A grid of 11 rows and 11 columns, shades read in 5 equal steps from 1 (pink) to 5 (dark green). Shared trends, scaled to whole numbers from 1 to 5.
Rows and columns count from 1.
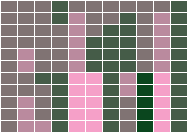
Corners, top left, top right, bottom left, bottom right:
3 4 3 4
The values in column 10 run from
1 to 3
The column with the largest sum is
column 11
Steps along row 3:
same same same down up up same down down up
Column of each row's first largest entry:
4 4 7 6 6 6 9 9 9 9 9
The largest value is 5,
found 5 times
